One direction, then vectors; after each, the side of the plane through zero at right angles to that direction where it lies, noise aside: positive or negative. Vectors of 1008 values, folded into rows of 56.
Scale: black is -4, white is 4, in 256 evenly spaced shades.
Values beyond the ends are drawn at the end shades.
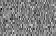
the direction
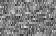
positive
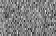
negative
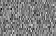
positive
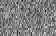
positive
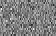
negative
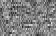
positive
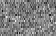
negative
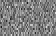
positive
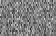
negative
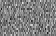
positive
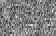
positive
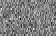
negative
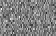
negative
